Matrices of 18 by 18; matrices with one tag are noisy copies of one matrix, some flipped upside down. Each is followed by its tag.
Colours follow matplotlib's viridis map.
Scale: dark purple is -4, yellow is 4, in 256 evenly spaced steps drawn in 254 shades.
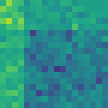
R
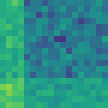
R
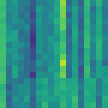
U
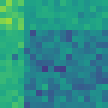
R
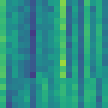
U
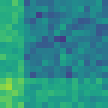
R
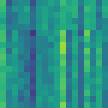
U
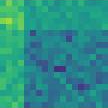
R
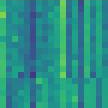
U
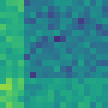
R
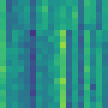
U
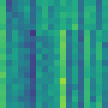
U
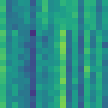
U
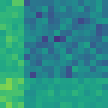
R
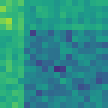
R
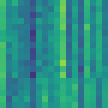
U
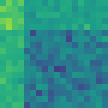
R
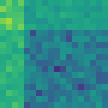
R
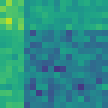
R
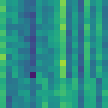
U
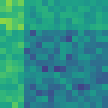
R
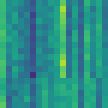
U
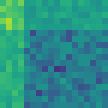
R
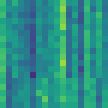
U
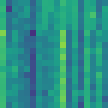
U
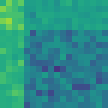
R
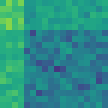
R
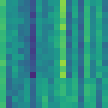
U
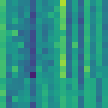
U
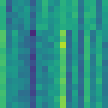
U
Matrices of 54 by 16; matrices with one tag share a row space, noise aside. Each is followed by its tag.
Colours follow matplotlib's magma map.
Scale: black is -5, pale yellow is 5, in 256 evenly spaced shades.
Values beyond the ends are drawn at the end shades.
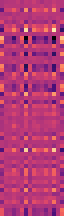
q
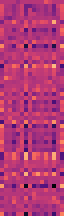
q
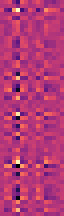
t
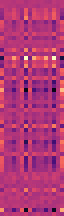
q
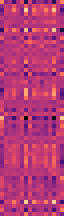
q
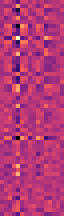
t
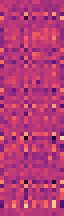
q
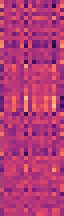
q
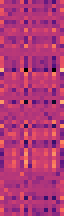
q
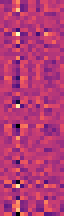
t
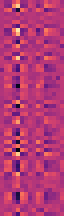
t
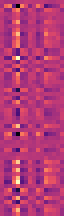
t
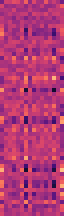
q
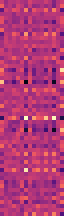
q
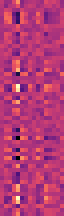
t
